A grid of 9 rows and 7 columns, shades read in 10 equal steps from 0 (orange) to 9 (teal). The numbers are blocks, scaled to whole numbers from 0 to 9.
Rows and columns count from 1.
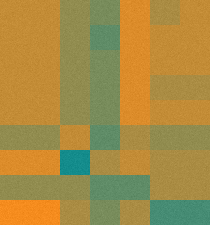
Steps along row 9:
same up up down up same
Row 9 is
0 0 3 5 3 7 7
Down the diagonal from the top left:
2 2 4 5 1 4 3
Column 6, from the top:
3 2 2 3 2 4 3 3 7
